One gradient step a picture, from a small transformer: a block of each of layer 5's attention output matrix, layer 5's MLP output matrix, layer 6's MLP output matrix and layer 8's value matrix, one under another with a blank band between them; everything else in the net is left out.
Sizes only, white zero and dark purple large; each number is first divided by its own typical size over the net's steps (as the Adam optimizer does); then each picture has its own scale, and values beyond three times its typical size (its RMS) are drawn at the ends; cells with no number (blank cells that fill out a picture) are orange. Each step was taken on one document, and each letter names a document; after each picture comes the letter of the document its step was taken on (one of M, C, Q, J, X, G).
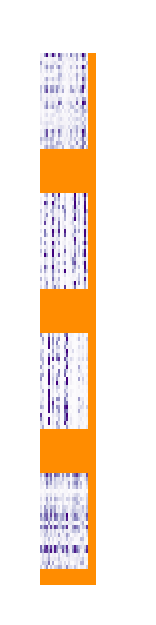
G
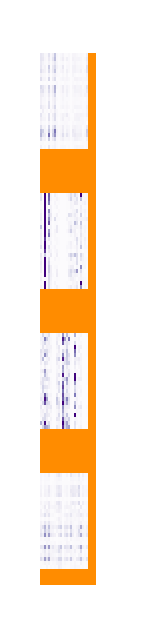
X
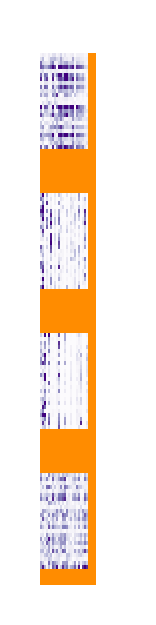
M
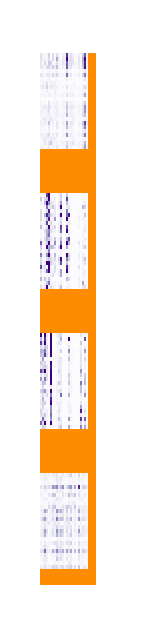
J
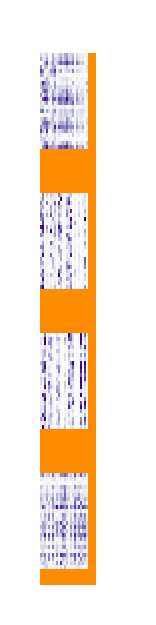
M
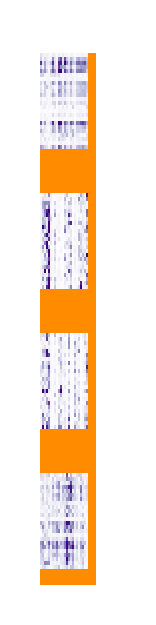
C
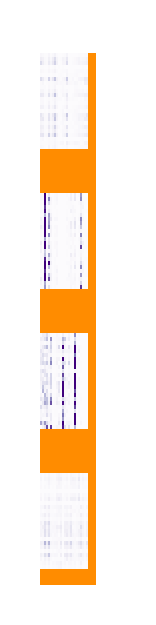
X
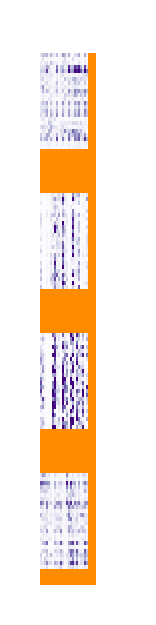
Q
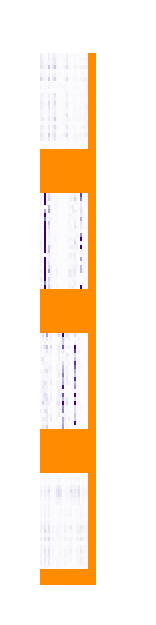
X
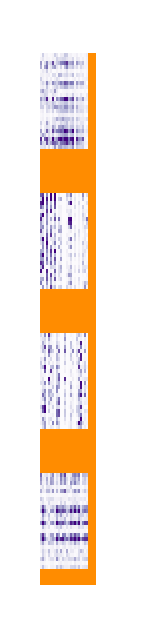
M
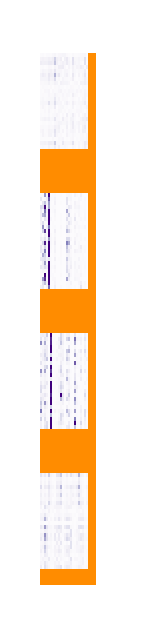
J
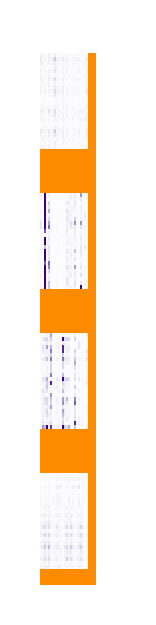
X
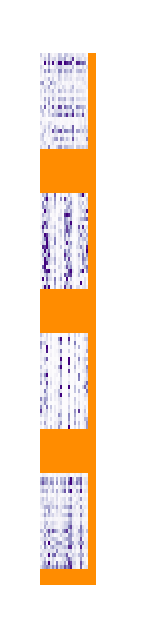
C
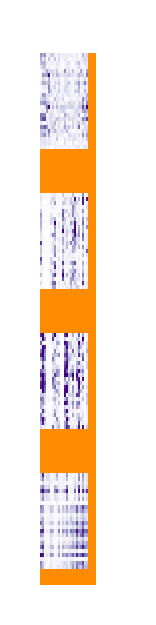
Q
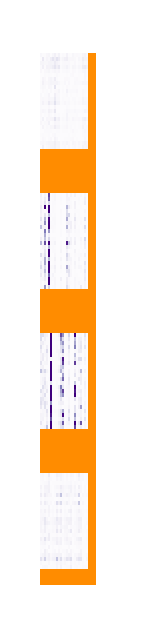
J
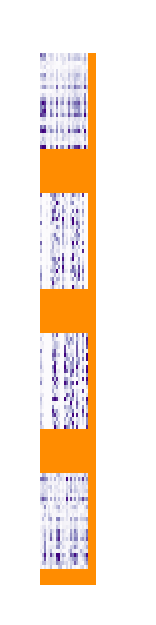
Q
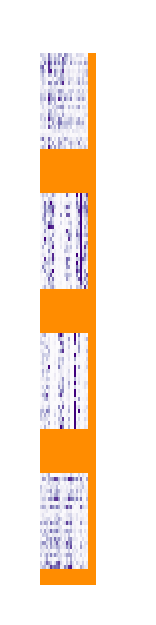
C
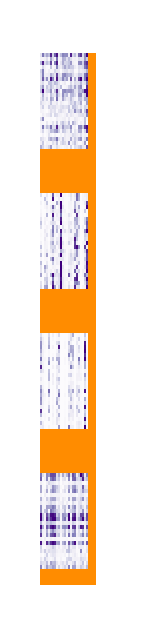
G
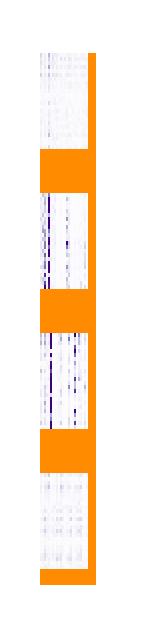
J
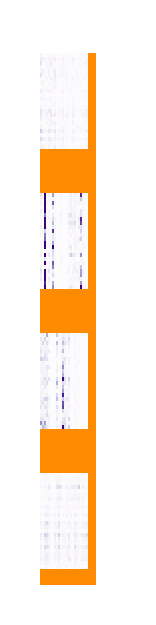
X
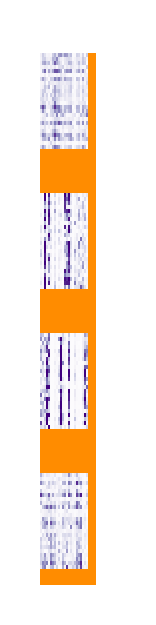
C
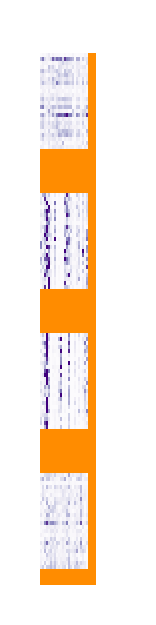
C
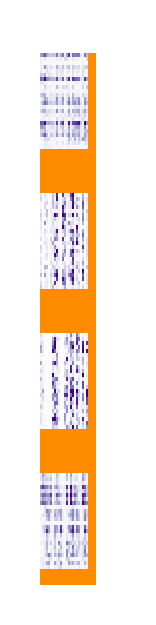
Q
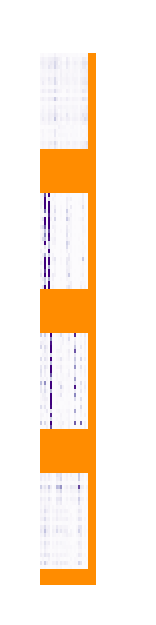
J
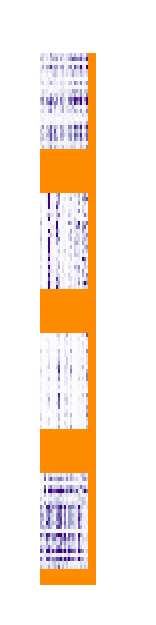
G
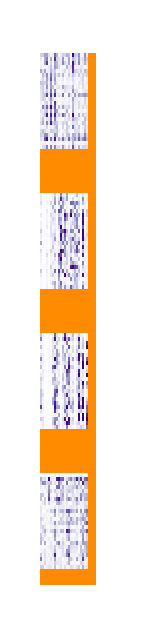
Q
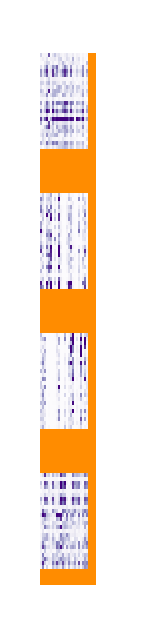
M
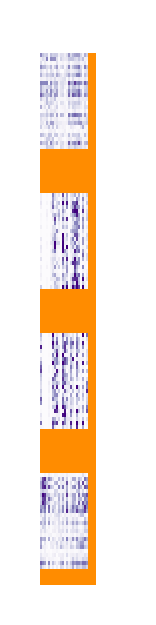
Q
